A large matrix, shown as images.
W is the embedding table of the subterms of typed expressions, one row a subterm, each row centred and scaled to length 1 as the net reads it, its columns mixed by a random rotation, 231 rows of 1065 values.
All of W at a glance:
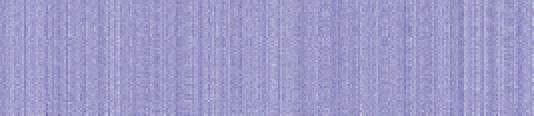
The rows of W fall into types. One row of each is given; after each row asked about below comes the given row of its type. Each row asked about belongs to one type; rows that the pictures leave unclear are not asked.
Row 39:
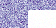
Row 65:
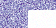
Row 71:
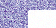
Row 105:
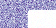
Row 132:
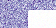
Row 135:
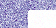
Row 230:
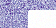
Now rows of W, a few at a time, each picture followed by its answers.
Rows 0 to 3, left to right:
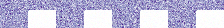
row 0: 230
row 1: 71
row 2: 132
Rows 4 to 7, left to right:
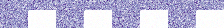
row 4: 132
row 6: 65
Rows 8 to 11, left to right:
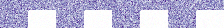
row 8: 230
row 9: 39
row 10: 71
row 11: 132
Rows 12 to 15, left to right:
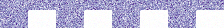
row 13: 39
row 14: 65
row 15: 39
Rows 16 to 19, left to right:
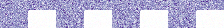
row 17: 132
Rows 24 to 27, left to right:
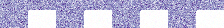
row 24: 39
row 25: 71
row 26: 135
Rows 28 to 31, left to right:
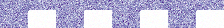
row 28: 135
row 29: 39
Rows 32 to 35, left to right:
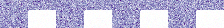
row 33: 71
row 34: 132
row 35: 132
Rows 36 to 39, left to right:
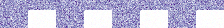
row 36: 65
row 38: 39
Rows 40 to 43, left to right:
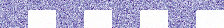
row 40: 39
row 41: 132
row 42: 230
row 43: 71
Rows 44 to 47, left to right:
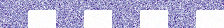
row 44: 135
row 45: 39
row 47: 65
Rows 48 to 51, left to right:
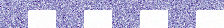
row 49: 65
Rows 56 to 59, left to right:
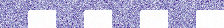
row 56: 135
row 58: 135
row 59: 132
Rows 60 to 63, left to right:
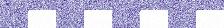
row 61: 132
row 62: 105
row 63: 230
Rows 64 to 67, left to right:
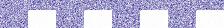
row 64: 39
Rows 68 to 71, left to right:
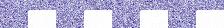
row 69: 39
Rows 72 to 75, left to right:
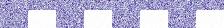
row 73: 132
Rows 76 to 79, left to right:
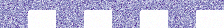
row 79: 65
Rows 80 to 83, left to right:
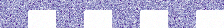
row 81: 71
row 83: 65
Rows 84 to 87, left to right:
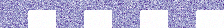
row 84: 135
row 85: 71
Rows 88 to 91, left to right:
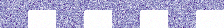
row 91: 65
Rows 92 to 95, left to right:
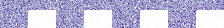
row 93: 65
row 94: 132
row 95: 71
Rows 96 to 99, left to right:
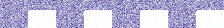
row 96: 39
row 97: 105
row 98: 230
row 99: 105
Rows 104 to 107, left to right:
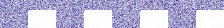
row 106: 39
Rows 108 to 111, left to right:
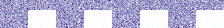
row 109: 132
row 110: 39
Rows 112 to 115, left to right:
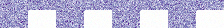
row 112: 39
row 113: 71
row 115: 135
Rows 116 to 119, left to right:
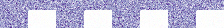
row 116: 132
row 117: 71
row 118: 65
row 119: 132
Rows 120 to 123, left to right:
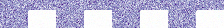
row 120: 132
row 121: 39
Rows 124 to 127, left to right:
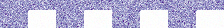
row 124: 135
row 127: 71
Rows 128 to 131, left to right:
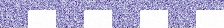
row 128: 71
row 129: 71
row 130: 65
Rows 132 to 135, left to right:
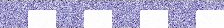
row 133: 105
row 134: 39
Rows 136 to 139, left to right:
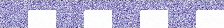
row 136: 39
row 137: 105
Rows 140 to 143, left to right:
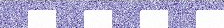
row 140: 65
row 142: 135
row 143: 230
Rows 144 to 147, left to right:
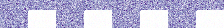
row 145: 135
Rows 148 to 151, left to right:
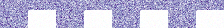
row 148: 65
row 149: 71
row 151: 39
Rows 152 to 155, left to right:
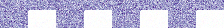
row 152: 71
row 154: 230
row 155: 230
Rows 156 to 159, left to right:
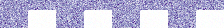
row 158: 39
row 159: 65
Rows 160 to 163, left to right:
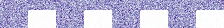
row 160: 65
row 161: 71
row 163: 65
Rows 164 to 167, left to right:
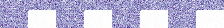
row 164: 71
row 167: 230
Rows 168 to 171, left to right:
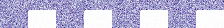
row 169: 135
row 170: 230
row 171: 230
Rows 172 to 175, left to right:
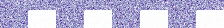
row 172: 71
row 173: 71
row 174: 132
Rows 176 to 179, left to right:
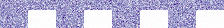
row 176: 65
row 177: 65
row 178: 71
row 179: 39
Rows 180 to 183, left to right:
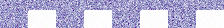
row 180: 105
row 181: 39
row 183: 71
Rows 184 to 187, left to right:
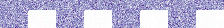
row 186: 132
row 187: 65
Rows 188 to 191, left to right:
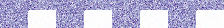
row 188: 135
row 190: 39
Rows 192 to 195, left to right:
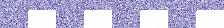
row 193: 65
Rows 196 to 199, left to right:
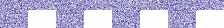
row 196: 230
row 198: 71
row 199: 230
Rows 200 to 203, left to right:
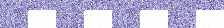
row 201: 105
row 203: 65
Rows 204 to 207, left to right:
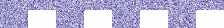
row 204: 132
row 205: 71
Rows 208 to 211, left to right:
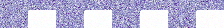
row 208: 39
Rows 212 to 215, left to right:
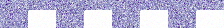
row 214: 65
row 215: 132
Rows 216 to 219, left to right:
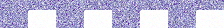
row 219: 65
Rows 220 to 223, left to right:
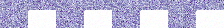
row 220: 39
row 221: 71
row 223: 105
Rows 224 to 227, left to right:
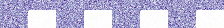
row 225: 132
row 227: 65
